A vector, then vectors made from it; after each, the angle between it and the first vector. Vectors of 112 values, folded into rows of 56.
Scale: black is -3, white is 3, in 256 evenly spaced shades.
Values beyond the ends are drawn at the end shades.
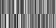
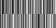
partly aligned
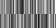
partly aligned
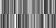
partly opposed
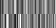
nearly parallel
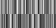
partly opposed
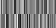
nearly opposite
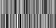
nearly opposite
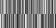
orthogonal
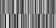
nearly parallel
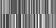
partly opposed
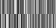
nearly parallel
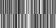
orthogonal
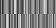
nearly parallel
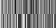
partly opposed
